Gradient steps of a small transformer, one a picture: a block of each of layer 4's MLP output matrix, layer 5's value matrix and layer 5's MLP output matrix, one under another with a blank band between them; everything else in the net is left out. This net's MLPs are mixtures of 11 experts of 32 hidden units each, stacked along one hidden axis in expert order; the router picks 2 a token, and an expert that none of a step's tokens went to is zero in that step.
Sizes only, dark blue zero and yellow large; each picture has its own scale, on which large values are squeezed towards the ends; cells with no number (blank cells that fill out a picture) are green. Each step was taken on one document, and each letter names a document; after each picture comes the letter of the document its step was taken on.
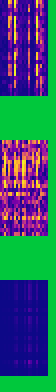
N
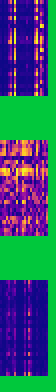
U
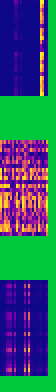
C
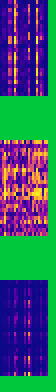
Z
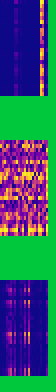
C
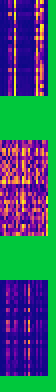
Z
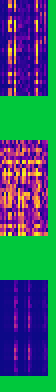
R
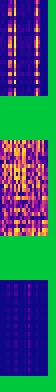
N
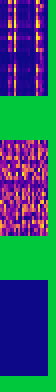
N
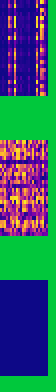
Z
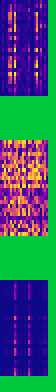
R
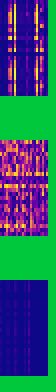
U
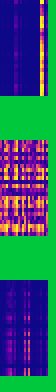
C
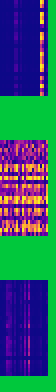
C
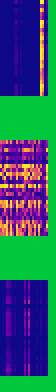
C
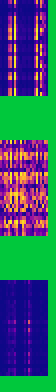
U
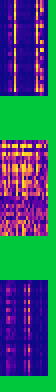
Z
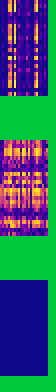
R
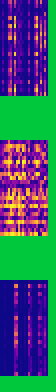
R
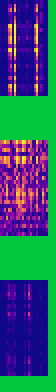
U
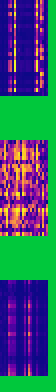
U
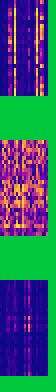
Z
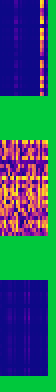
C
